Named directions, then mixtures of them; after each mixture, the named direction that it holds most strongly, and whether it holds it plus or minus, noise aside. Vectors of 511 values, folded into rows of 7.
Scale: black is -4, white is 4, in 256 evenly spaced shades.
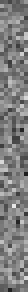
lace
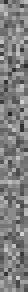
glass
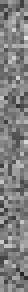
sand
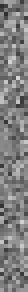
sand, plus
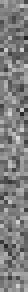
glass, minus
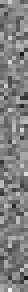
lace, minus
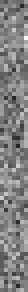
sand, plus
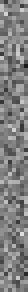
glass, plus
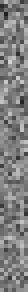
glass, minus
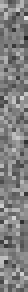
sand, minus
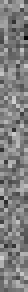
sand, minus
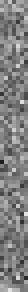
lace, minus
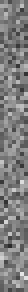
sand, minus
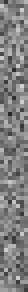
glass, plus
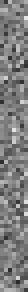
glass, plus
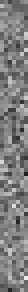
lace, plus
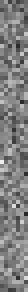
lace, plus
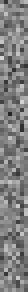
glass, plus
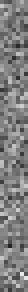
sand, minus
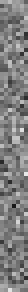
lace, minus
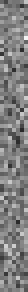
glass, plus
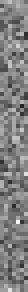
lace, minus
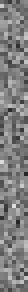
lace, plus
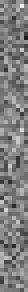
sand, minus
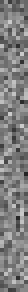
lace, plus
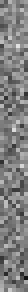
lace, minus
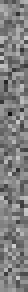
glass, plus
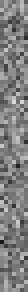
lace, minus
